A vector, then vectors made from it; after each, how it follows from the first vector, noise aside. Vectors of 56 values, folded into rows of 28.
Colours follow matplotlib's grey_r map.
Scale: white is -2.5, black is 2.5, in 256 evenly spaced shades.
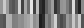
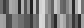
negated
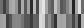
negated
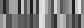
negated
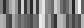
negated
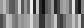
copied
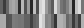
negated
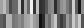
copied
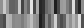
copied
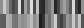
copied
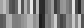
copied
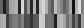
negated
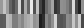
copied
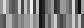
copied
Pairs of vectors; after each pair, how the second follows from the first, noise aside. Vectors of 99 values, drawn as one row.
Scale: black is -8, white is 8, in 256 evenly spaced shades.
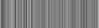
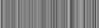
wrapped around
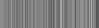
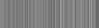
shrunk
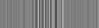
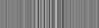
negated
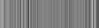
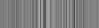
wrapped around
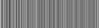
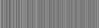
shrunk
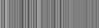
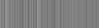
shrunk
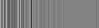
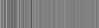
shrunk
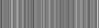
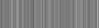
shrunk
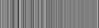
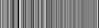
scaled up
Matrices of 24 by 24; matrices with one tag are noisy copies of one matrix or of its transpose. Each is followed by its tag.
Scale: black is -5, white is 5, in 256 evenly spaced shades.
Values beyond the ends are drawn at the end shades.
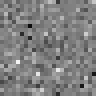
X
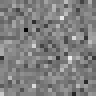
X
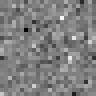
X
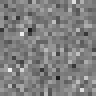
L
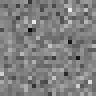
L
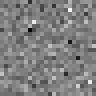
L
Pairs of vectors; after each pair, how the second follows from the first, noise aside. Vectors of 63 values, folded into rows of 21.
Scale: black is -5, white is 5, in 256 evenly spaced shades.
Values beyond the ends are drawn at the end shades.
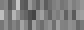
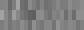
shrunk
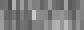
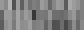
negated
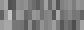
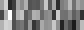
scaled up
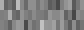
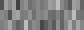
negated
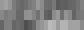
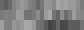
negated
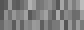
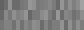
shrunk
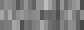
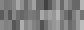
negated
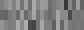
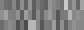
negated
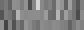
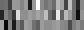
scaled up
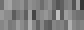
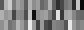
scaled up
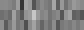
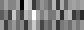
scaled up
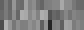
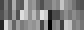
scaled up
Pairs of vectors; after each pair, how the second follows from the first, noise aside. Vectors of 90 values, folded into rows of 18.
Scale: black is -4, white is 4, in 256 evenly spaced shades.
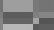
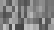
sign-scrambled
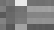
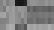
negated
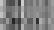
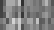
negated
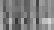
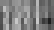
negated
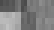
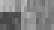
negated
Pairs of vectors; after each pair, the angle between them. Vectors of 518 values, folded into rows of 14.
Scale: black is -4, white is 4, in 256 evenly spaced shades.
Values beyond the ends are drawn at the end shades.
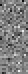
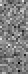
nearly opposite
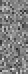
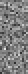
partly opposed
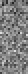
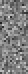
partly aligned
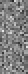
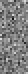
partly opposed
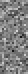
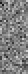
partly aligned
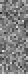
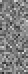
partly opposed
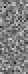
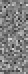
nearly parallel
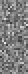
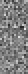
partly opposed
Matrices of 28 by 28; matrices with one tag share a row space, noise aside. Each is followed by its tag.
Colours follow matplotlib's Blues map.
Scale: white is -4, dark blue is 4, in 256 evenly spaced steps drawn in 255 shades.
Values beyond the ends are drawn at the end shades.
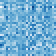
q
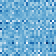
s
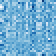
q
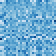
q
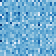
s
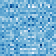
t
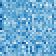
q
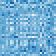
t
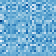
q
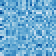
q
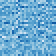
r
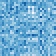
t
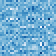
t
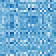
t
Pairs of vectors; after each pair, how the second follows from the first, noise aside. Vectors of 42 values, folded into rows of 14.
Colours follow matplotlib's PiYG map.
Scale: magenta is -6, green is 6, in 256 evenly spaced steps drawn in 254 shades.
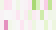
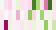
scaled up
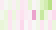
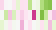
scaled up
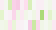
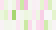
reversed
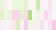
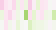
reversed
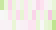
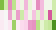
scaled up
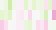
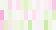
reversed
